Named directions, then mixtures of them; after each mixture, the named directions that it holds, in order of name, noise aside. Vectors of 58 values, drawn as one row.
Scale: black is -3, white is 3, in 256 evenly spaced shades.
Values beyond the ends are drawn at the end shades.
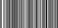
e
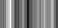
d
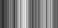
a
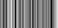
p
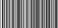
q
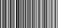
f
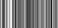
d, p, q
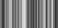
a, d, q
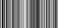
a, q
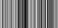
a, e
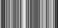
a, d, q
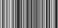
d, q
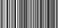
a, f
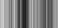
a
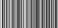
q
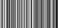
f, p, q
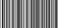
q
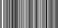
e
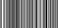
e
